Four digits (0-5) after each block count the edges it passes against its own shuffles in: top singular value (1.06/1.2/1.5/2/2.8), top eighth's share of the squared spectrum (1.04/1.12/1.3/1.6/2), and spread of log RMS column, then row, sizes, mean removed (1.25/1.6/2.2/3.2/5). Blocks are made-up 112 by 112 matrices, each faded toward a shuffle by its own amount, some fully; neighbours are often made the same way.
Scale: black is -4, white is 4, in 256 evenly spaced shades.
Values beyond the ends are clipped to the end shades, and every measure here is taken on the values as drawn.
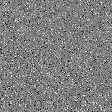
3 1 0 0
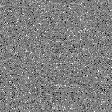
4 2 1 1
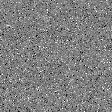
3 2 0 0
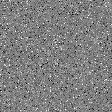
3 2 0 0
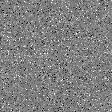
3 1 0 0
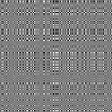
5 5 5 5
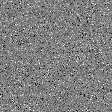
2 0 0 0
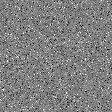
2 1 0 0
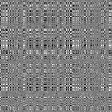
5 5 4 4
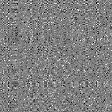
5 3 2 2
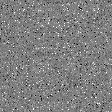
3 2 1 0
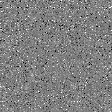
4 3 1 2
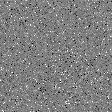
0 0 0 0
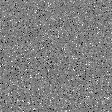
2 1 0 0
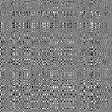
5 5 4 4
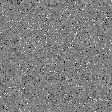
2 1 0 0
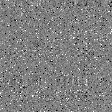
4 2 1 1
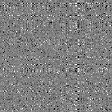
5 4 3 2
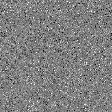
3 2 1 1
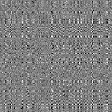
5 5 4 4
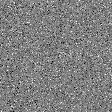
0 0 0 0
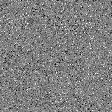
3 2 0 0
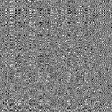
5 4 3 3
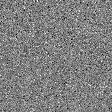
0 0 0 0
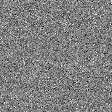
0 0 0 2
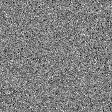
0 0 0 0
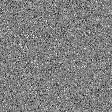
0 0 0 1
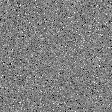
2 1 0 0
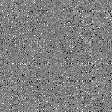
4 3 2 2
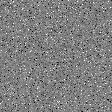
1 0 0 0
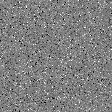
0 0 0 0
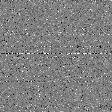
3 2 0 2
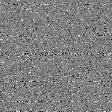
2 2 0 3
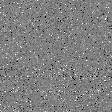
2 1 0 1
